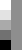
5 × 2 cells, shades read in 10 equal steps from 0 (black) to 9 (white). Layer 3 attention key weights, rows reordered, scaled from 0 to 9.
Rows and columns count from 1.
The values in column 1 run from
0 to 9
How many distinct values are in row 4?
2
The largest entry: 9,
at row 1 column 1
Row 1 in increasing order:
5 9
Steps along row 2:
down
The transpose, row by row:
9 8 6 4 0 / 5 5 5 5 5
